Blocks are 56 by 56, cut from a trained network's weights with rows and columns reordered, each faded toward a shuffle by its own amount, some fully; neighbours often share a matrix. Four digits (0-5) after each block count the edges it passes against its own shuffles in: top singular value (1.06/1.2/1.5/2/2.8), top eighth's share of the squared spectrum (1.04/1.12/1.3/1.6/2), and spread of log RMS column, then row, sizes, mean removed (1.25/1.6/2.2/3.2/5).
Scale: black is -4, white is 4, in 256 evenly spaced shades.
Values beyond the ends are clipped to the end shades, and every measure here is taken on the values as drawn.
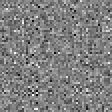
3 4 2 2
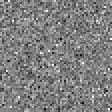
1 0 0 0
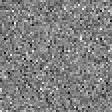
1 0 0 0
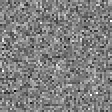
1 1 0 0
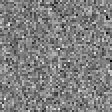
1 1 0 0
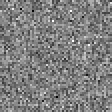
0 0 0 0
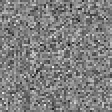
2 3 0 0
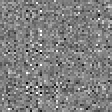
4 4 2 2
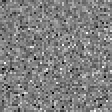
2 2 0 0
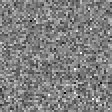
0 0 0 0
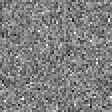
0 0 0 0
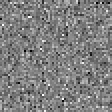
2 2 1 0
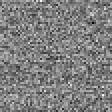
2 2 0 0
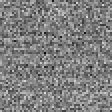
2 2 0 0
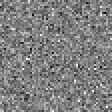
2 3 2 0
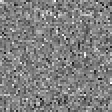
2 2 1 0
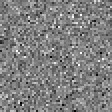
2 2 0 0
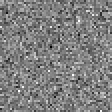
1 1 0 0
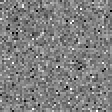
0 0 0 0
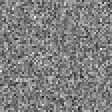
0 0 0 0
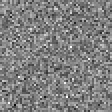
0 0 0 0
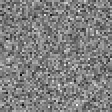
0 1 0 0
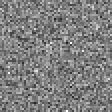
0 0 0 0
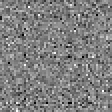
3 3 1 1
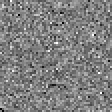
1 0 0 0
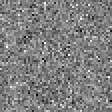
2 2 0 0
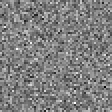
2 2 0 0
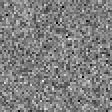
1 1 0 0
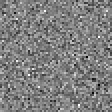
1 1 0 0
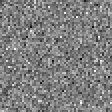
1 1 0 0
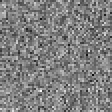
2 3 1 1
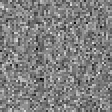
2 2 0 1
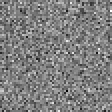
2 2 0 1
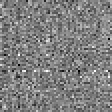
3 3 1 1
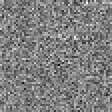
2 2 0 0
